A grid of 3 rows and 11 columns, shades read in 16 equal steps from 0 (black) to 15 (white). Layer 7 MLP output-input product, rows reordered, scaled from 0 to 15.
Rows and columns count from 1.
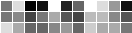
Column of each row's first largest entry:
5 8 1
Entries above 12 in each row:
4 0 1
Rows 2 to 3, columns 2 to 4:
8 4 7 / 10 6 6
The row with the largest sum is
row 3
